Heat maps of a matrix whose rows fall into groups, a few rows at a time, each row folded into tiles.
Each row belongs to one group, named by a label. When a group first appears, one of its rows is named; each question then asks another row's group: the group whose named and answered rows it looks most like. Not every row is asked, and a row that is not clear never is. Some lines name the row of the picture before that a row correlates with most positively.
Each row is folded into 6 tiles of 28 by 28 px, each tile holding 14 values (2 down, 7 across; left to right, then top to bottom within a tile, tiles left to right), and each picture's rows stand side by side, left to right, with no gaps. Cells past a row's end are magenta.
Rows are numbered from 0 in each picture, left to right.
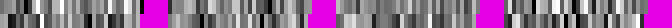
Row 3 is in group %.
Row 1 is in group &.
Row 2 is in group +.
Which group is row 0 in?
%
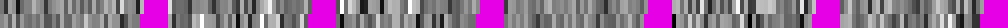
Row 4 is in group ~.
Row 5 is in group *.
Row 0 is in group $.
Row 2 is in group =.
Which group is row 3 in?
&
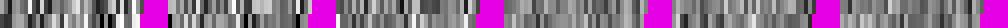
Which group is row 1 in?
~
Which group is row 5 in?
+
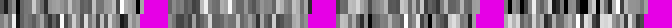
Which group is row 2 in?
&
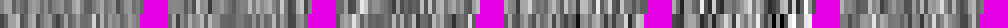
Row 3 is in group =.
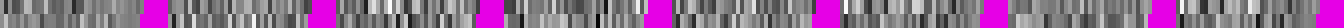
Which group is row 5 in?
=
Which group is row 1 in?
$
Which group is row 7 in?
=
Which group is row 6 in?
+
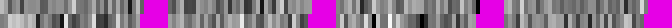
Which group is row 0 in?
+
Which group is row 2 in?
%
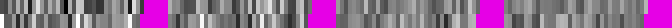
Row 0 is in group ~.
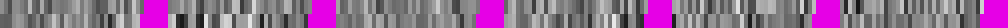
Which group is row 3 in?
*
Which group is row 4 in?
~
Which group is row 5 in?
$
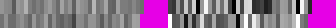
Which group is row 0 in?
=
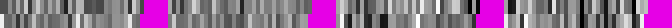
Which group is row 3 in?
+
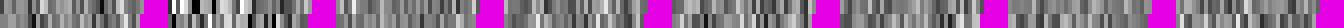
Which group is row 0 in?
&
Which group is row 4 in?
&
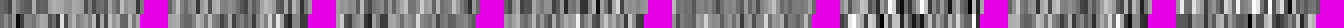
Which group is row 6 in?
*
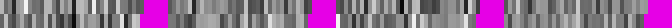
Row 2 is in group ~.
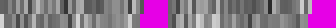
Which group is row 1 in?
+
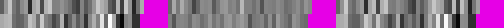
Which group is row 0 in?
*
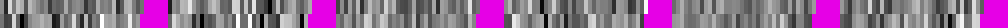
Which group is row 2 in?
+
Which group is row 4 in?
*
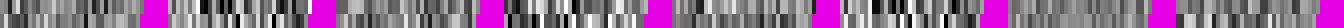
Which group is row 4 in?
%
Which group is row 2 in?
&
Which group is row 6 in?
&
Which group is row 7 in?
+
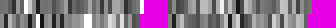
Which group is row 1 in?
%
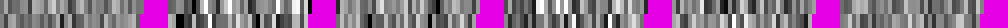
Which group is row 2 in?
&
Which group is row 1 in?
%
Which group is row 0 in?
%
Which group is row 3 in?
%
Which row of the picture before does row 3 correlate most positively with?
1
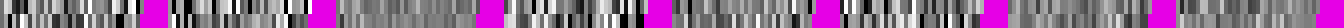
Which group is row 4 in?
$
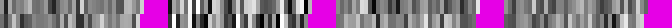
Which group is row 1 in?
&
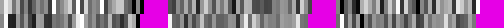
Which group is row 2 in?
$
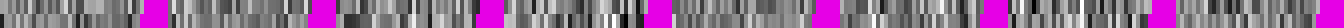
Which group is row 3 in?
*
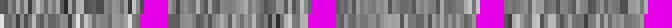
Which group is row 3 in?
+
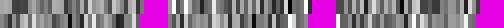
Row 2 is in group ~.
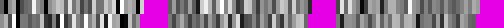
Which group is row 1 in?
%
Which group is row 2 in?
=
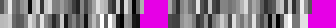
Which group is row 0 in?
*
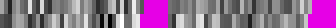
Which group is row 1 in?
+
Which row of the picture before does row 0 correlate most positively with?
1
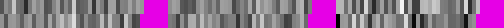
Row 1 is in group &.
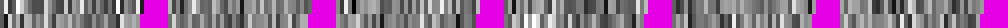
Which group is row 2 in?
$
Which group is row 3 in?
+
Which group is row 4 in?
$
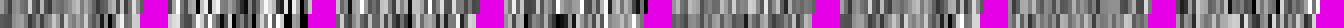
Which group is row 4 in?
=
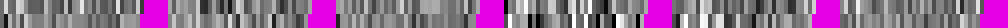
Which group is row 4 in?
+
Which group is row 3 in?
&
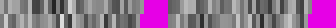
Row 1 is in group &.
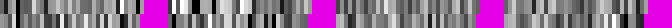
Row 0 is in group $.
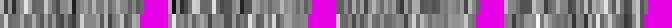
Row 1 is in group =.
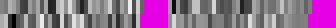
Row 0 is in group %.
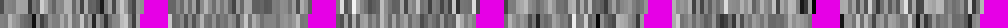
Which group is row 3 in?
&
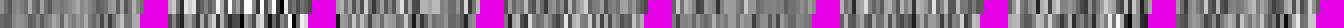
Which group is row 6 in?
*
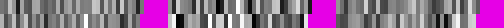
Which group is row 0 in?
$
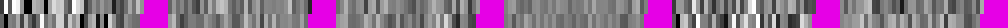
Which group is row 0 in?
=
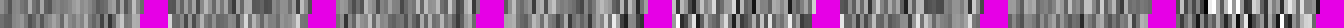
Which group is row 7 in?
%
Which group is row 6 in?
=
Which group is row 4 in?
$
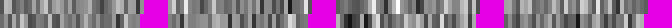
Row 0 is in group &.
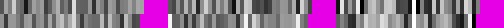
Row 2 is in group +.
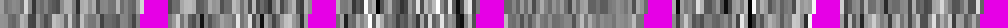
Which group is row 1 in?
&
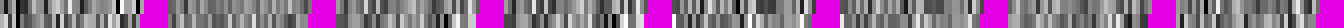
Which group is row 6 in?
*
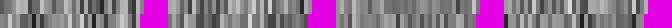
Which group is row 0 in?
&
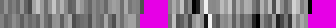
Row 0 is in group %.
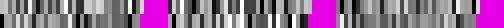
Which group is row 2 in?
$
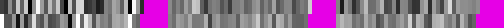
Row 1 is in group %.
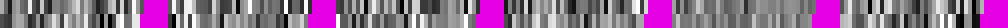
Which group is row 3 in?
+
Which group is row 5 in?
*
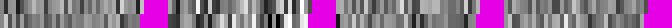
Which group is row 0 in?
$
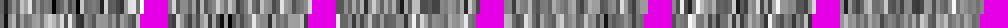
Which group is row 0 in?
+
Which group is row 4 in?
$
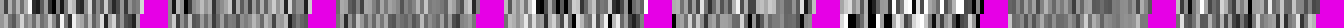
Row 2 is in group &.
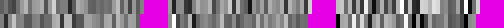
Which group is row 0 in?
%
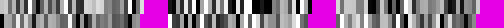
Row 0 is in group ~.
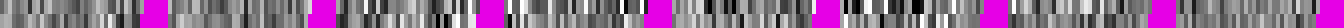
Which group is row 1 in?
+
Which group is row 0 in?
*
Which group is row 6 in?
=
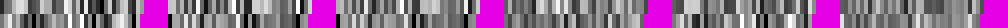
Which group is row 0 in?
&
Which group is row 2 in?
~
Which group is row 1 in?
~
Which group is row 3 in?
%
